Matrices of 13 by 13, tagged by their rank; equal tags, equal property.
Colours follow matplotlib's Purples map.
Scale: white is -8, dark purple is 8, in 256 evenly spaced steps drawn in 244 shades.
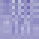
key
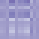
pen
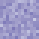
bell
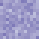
bell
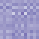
key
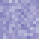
bell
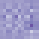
key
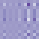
pen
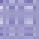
pen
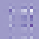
pen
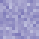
bell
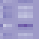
pen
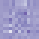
key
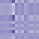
pen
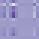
pen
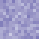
bell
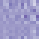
key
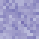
bell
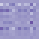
key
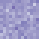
bell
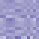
key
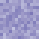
bell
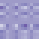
pen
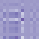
pen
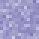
bell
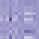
key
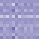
key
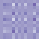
pen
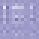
key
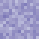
bell
